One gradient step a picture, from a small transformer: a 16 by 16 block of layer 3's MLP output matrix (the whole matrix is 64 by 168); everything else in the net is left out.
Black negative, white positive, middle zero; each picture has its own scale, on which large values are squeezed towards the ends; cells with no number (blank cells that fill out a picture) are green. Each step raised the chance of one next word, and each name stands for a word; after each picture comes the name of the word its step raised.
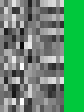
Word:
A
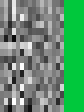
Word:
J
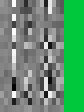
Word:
J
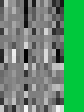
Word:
A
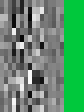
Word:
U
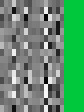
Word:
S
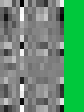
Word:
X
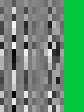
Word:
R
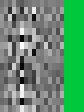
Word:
S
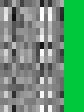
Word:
X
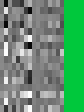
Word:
R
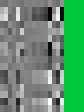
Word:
U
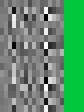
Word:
S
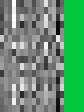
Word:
J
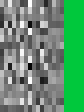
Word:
A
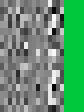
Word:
S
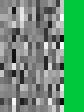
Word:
U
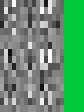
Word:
A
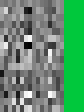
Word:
R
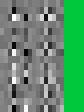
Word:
S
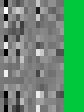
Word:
R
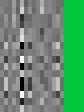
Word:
J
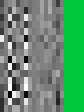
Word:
J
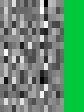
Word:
A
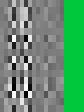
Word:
J
